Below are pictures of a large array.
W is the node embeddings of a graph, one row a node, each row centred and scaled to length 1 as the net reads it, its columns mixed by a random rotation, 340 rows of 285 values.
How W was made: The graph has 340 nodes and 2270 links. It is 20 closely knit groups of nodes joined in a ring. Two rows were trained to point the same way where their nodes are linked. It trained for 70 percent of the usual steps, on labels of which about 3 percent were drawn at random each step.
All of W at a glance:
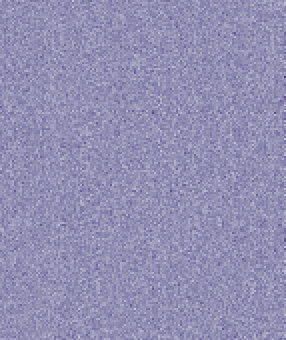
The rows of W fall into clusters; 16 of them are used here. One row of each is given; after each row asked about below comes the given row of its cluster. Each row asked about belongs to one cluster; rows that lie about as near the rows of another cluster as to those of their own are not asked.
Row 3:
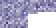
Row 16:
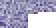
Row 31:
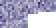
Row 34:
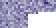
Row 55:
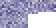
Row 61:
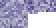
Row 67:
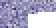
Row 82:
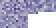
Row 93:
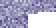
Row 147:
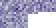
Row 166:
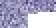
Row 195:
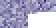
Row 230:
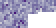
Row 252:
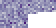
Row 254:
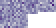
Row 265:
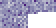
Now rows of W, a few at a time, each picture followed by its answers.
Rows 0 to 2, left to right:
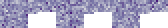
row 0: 93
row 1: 230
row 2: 195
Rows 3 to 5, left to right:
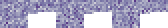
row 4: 252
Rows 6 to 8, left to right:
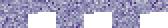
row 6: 93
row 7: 254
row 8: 195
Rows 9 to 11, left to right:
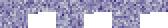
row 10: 230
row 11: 61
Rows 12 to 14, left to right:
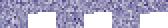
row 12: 166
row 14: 3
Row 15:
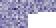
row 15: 147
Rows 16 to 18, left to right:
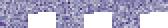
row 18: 252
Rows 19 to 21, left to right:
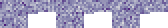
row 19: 265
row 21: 147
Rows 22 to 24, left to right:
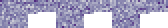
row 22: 166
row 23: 67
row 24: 93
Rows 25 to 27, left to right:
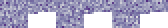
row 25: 16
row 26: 67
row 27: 265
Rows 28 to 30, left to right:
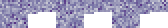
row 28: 252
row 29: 230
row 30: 254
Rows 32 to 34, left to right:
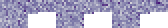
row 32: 3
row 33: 34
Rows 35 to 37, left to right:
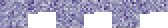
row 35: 61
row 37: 254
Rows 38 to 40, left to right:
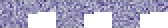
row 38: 195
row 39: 34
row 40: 34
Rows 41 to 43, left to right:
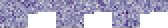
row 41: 254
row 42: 34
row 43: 230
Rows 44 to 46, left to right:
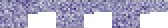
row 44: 254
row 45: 82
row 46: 67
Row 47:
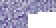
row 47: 93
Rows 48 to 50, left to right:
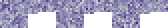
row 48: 230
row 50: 252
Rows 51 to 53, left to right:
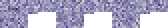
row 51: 147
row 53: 34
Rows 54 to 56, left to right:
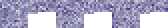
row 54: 3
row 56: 147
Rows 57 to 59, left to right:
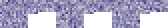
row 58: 230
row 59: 16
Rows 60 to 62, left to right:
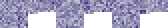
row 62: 55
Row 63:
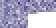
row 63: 3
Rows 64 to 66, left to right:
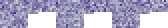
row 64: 230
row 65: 61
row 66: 254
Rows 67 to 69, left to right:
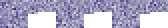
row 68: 31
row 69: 31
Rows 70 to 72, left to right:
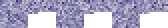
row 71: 16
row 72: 195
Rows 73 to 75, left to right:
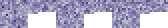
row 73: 230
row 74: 55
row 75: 166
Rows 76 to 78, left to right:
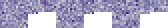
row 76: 34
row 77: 82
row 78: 230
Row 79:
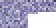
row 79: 3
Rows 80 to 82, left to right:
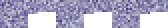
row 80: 67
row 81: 31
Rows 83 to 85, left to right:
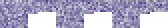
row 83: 93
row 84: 16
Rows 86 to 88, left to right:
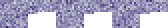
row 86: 67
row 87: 34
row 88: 265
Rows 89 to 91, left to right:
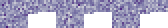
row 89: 67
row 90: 166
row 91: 55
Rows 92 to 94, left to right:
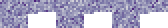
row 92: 265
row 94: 195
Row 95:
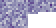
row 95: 61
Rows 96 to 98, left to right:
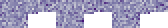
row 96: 34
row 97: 16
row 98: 34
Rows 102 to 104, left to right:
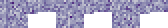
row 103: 166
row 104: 147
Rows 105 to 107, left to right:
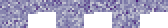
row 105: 3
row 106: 61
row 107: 230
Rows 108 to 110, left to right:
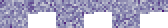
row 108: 61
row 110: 93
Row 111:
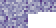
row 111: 93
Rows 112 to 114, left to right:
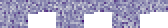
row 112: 16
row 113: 16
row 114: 252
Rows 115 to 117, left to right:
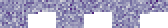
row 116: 82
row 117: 195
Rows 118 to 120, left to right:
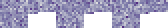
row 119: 254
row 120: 166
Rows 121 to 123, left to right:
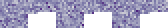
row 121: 93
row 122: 34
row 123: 67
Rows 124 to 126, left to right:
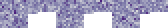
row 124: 230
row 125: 195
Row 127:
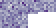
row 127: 265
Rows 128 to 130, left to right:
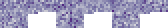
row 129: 230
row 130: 61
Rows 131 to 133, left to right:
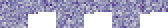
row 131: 34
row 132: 166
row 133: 61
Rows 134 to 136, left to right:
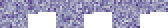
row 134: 61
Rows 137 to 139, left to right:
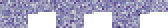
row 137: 265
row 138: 3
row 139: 67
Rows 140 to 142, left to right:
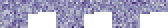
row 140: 230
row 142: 254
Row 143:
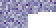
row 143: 147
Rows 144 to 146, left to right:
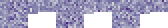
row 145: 252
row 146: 147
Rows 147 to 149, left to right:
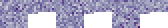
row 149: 252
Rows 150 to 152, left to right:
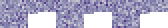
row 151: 61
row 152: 67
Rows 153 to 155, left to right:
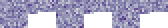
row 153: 254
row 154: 55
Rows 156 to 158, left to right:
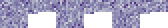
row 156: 55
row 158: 265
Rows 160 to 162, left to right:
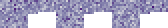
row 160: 82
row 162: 61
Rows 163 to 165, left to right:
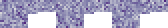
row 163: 252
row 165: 254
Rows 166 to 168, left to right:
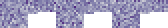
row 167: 254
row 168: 93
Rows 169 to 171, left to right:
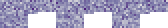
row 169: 67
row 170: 61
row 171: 166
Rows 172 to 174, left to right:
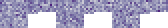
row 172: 61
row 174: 265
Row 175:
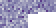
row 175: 31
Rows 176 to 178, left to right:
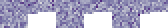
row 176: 254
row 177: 195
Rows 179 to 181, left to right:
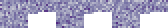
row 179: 16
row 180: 67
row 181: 147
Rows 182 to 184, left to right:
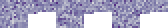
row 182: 166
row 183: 265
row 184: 67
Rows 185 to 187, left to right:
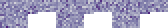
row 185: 67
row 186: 195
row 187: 82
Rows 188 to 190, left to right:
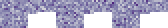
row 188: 3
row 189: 55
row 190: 265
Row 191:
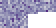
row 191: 265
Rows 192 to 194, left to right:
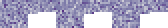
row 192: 252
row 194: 3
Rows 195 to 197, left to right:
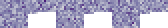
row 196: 147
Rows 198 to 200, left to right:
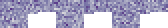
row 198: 166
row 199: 61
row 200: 55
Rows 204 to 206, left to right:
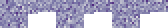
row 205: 166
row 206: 265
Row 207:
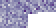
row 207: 3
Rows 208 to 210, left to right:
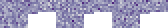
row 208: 254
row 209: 82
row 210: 265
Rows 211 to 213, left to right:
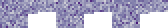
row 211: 67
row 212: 265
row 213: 252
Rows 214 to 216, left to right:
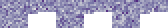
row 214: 3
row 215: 93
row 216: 230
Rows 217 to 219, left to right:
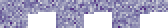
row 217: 254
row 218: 147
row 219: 67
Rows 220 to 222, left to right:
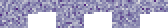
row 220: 147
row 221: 252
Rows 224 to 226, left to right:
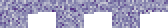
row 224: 147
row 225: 147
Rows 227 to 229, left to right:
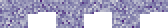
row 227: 31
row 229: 31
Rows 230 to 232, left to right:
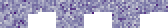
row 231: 82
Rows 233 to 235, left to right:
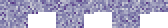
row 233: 34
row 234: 55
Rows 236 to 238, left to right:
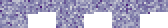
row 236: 61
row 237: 195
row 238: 82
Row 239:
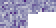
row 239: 230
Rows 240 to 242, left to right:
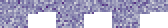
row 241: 34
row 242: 254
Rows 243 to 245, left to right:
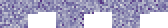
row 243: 31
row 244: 34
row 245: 3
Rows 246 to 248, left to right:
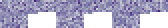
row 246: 265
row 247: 195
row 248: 265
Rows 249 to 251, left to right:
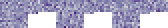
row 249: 34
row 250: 16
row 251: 16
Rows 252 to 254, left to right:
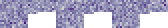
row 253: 147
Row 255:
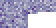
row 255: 67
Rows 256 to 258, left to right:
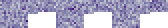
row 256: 16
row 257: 147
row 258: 31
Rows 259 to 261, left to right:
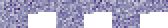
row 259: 82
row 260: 195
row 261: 93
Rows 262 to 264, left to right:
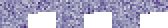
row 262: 31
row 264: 34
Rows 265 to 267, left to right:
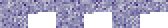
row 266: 195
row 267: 265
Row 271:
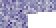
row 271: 252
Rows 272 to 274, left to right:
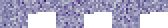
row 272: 195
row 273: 55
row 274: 82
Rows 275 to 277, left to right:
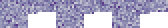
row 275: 166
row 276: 34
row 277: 67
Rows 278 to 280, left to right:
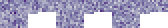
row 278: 230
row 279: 16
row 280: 55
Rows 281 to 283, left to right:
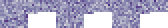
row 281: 93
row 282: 254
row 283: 3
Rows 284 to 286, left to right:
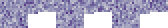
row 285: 230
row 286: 31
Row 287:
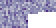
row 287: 16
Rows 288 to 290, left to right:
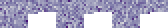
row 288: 16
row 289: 252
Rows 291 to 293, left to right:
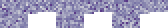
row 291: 3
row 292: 16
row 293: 252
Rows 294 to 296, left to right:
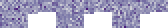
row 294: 147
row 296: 16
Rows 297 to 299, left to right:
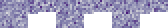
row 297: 61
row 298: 195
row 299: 230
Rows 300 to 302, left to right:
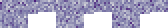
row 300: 265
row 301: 31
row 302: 147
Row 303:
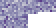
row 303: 93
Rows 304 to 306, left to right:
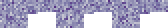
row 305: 166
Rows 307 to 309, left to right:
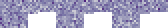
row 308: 3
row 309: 3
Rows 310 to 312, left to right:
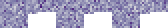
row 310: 195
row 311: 147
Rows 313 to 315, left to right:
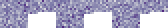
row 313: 3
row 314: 67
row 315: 93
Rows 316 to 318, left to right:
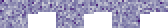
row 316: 61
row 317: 147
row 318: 16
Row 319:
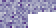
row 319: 252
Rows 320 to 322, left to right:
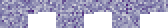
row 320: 55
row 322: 82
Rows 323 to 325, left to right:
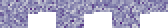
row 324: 3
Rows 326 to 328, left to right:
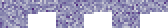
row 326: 67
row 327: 252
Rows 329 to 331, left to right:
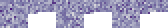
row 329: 166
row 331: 82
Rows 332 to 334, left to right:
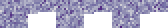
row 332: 195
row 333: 230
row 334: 3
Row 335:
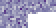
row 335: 195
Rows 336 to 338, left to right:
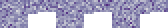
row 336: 3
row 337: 3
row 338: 147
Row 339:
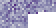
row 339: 82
